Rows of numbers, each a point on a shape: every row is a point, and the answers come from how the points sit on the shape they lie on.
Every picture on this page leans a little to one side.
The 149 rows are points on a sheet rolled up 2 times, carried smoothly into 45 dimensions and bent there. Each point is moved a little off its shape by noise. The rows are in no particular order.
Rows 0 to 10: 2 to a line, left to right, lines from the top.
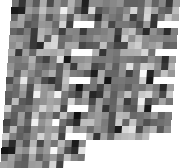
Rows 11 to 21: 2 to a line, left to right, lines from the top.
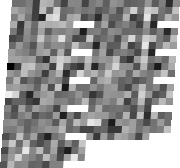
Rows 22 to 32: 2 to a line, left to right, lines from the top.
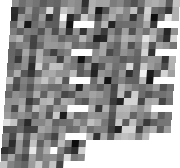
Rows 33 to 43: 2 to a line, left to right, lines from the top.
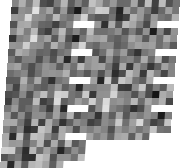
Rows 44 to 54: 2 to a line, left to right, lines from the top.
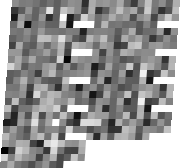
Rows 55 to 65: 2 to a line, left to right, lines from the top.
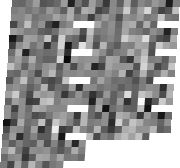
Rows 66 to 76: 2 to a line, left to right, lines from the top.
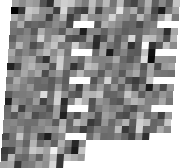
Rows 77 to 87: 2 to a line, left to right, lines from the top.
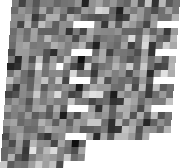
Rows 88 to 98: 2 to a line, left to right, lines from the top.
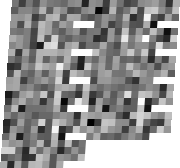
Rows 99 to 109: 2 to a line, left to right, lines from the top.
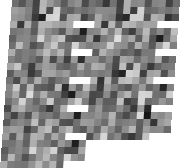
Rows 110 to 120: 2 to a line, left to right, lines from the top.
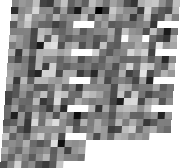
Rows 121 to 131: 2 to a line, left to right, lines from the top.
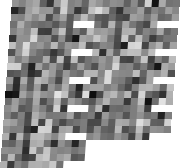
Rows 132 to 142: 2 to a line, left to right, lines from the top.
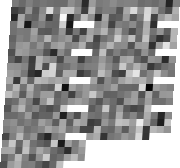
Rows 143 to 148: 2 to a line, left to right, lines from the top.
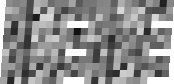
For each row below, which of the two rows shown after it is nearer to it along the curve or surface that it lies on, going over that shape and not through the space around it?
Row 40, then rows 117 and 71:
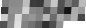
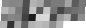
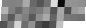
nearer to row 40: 71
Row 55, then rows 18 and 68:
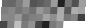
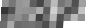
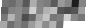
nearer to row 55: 68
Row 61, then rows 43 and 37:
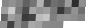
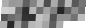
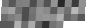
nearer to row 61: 37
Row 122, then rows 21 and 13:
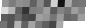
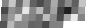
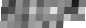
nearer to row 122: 21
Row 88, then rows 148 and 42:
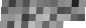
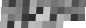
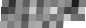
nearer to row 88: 42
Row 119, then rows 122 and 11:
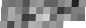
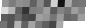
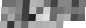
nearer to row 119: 122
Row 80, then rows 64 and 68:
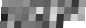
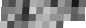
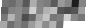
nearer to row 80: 68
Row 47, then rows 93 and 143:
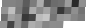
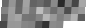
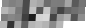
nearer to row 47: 93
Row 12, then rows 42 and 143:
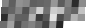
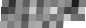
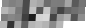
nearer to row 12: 42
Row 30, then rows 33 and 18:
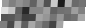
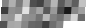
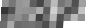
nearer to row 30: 33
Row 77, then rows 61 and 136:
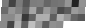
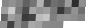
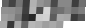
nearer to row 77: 61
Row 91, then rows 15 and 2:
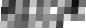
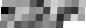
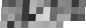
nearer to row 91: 2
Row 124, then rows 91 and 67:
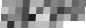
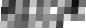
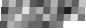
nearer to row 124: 91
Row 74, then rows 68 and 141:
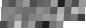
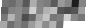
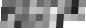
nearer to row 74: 68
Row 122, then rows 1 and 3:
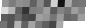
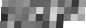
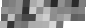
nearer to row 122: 3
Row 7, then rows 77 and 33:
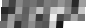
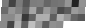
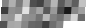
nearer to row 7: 33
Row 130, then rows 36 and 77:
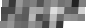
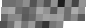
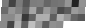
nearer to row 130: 77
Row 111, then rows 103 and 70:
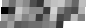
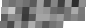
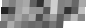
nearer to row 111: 70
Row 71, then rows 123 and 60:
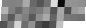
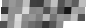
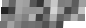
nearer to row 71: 123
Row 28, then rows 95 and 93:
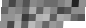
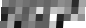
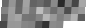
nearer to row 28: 93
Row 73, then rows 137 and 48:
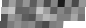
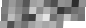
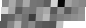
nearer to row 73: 137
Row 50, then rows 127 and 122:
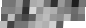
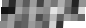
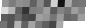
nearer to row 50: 127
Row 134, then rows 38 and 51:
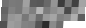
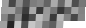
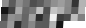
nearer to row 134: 38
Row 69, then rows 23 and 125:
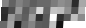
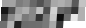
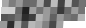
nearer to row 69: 23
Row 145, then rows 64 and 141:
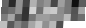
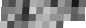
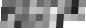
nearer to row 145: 64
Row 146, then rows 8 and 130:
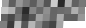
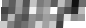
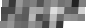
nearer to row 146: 8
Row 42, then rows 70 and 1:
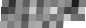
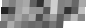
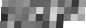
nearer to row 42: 1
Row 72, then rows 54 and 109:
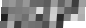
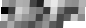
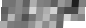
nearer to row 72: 109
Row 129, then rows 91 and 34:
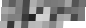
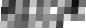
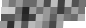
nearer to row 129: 34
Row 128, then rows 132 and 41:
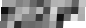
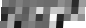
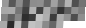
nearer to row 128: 132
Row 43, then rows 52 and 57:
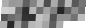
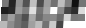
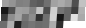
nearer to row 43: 52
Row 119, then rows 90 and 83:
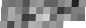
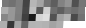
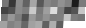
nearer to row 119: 83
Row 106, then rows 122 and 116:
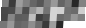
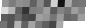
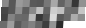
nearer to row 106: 116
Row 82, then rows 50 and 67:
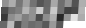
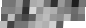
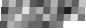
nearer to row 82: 67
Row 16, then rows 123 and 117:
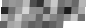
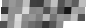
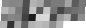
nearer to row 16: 123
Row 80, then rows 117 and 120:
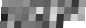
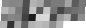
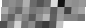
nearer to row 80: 120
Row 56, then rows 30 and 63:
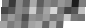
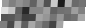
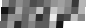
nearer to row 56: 30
